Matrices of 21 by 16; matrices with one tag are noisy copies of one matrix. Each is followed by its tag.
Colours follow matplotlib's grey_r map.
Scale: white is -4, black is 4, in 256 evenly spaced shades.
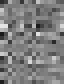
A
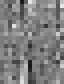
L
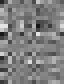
A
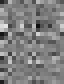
A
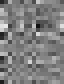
A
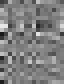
A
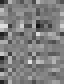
A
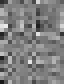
A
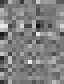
A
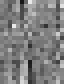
L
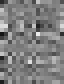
A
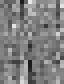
L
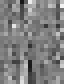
L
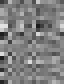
A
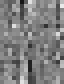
L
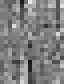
L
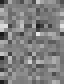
A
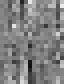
L
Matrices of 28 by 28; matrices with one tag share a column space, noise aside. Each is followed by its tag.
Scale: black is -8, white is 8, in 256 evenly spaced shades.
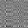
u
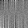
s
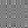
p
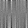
s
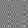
u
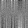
s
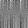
s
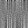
s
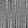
s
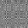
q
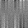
s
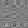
p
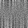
s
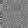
q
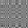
p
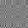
p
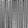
s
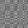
q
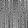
s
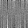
s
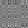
p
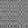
u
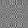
p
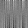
s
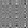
p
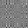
p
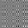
u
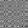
u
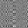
u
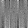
s
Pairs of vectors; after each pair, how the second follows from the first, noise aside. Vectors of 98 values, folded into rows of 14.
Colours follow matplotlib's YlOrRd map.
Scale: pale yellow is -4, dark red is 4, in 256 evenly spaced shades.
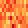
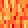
shuffled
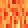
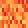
shuffled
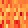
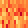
sign-scrambled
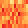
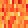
sign-scrambled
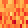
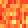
sign-scrambled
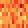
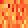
shuffled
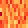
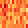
shuffled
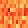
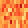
sign-scrambled
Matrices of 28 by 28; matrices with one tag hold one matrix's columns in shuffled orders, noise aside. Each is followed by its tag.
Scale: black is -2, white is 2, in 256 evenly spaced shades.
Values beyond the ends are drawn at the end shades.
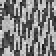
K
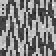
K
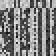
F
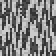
K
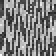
K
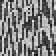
K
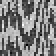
K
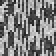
K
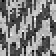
K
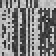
F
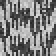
K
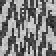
K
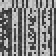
F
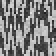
K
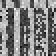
F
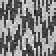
K
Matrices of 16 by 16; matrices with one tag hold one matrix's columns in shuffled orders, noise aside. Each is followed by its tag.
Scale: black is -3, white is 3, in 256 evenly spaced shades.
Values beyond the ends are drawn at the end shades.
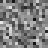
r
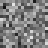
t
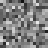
r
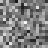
r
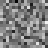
r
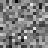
t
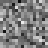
r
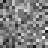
t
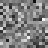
t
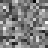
r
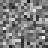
t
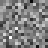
t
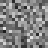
t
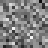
t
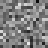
t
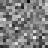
t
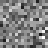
t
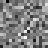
t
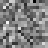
r
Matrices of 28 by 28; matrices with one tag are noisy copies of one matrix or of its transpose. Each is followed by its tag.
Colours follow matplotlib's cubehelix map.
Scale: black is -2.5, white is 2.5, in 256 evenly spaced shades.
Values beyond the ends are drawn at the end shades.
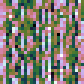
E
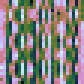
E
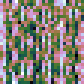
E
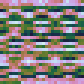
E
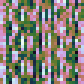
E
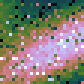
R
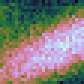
R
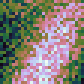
R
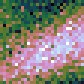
R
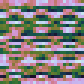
E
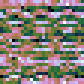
E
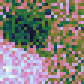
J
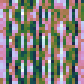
E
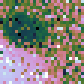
J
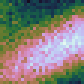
R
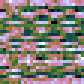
E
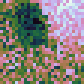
J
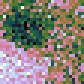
J
